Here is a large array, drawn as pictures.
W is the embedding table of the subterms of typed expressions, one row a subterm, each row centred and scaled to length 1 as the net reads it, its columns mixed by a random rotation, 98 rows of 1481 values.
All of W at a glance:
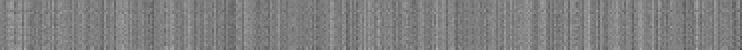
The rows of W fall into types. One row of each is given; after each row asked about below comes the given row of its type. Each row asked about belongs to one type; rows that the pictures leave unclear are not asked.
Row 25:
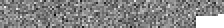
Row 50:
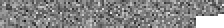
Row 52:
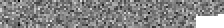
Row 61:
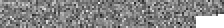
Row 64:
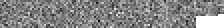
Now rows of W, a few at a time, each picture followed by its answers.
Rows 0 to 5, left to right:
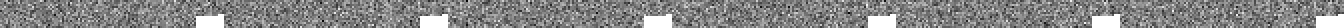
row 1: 64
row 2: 52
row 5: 64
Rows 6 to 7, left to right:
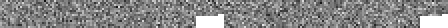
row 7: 64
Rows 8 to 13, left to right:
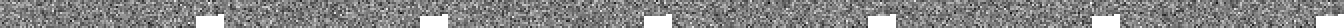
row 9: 50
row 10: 25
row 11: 64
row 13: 64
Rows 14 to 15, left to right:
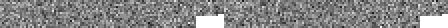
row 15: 52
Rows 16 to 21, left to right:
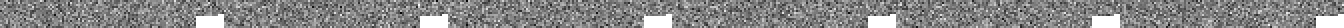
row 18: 52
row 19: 50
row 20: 50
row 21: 50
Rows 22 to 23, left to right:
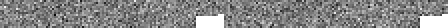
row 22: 25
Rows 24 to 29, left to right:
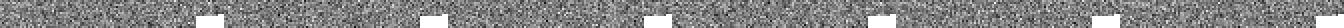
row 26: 64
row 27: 64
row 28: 61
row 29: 61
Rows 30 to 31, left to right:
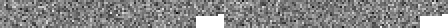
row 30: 50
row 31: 52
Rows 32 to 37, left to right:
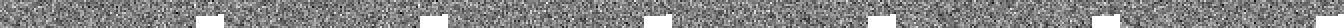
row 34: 61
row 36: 64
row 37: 52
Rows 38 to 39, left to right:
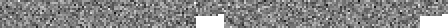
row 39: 52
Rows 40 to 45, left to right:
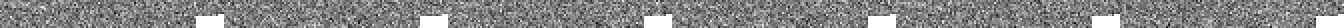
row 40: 61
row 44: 61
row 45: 50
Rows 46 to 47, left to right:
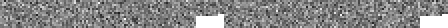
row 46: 61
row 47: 64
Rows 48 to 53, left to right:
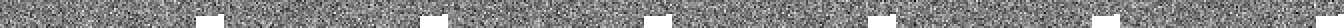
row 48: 64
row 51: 64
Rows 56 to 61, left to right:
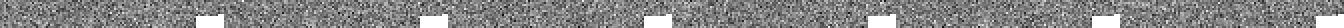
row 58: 25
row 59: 52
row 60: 25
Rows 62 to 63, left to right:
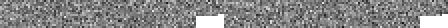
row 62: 25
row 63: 61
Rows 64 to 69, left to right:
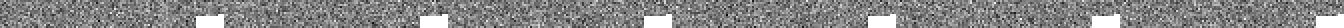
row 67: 25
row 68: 61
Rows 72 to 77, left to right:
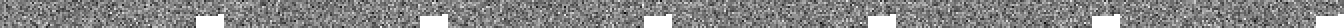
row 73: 52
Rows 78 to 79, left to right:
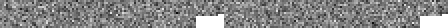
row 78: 50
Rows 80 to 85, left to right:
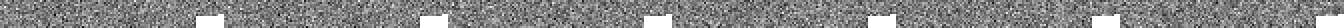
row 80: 25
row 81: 25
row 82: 50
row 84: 64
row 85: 64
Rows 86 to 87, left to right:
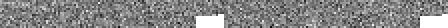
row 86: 61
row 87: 25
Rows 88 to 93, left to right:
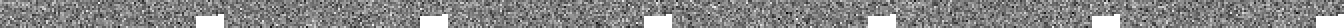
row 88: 61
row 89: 25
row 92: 52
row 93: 50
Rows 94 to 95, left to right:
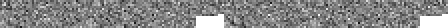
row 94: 50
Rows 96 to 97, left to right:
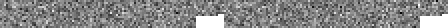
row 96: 50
